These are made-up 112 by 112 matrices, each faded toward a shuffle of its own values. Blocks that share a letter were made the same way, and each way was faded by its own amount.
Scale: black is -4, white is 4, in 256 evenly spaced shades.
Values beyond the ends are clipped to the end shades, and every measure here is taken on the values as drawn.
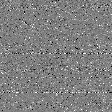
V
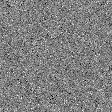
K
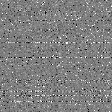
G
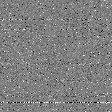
V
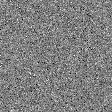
K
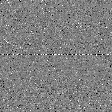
V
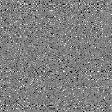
G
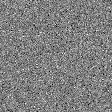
K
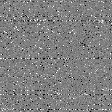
G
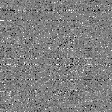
G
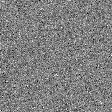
K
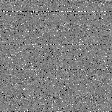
V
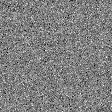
K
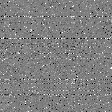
G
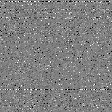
G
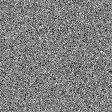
K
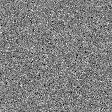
K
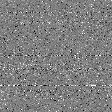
V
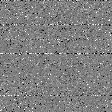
V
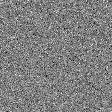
K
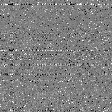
G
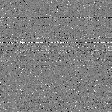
G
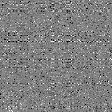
G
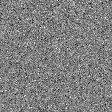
K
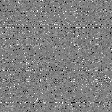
G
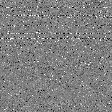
V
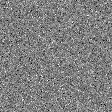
K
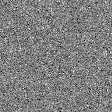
K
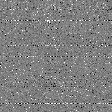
G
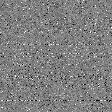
V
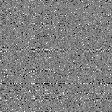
G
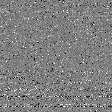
V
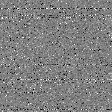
V
